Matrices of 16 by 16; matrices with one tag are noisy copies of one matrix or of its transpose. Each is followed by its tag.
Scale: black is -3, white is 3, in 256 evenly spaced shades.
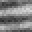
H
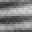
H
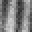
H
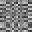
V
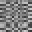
V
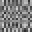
V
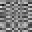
V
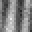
H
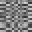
V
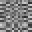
V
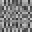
V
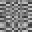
V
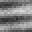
H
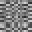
V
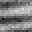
H
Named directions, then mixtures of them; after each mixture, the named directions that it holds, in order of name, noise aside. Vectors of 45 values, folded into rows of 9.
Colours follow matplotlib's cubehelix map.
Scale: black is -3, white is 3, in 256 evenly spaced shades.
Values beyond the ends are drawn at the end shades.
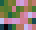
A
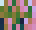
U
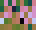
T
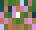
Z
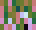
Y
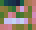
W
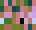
T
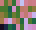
A, U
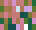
Y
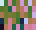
U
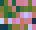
A, Y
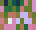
W, Y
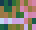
A, W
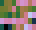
A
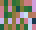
A, Y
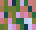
U, Y, Z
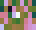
Z
